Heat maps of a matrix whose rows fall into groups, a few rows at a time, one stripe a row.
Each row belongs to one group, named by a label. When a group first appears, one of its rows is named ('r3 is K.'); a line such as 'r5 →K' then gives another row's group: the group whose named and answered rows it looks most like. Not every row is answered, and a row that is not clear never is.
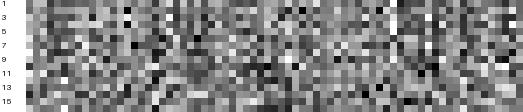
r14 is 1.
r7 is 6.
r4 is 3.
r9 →3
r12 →6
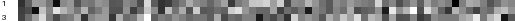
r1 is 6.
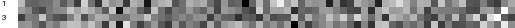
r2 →3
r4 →3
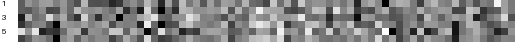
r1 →1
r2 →6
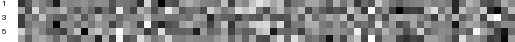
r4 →6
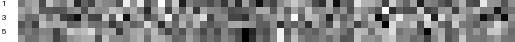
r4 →1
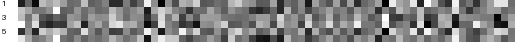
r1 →1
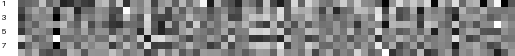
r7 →6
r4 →1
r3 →6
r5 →6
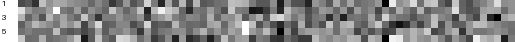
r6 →1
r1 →1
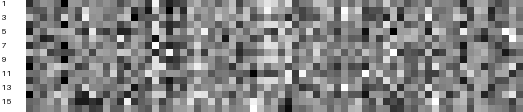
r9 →6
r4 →6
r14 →1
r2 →6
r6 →3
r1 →6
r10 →1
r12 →6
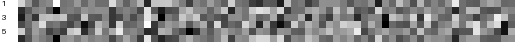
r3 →1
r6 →6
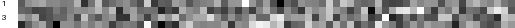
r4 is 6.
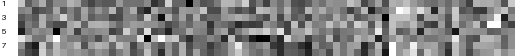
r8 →1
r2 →3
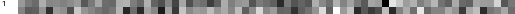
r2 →6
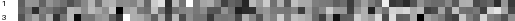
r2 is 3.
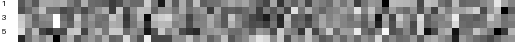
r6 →6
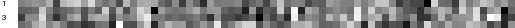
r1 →3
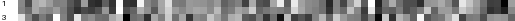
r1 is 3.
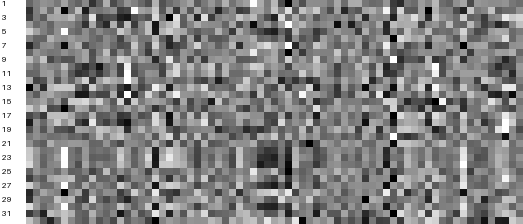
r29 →1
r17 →1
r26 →1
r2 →6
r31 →1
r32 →3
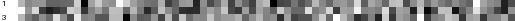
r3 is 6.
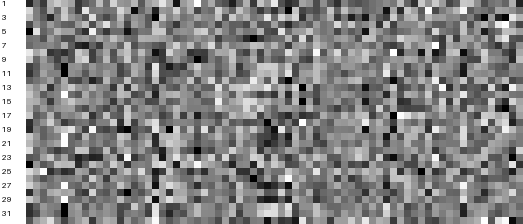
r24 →1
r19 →1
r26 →3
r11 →6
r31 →6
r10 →6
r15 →3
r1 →1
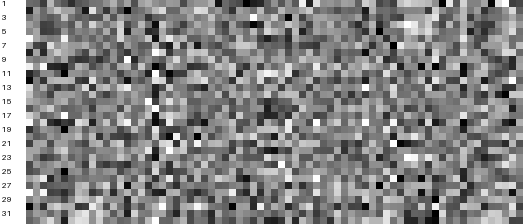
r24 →1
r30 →1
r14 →3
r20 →1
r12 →1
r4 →3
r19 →6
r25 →6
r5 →3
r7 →1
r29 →3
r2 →1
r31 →3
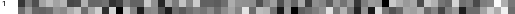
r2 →3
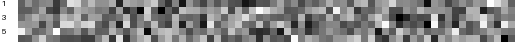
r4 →3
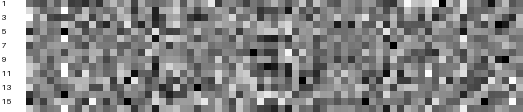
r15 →1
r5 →6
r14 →6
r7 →1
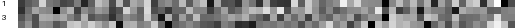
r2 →6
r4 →3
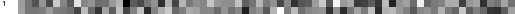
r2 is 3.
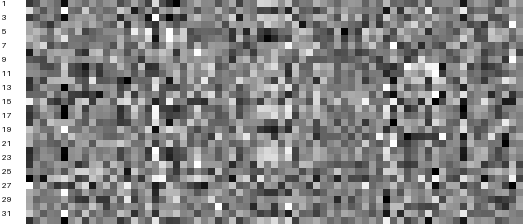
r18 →1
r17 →6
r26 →1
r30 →3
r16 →6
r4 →3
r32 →6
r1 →6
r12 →1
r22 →6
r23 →6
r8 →1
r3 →6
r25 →3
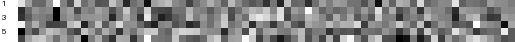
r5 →1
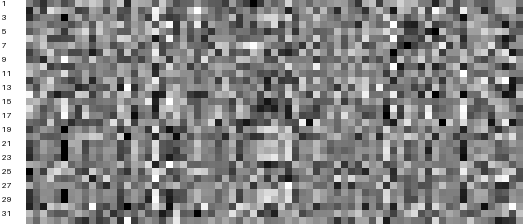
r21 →6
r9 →1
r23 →6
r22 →6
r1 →3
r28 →6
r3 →6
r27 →3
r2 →1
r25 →1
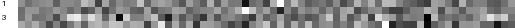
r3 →3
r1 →3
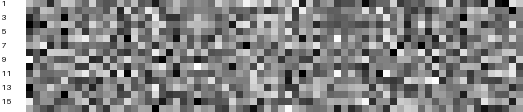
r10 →1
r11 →3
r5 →6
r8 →1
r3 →6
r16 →3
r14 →6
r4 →1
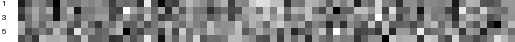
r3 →6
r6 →1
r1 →6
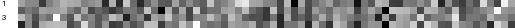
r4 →1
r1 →3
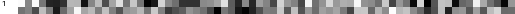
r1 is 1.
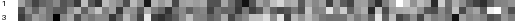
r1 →3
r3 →6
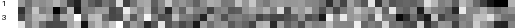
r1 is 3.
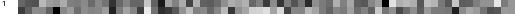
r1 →1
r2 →6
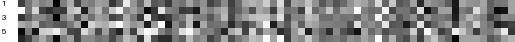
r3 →6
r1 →6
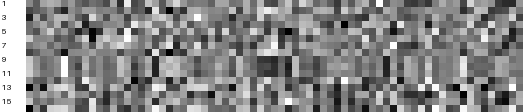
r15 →3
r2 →6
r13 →1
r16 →1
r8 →6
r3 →1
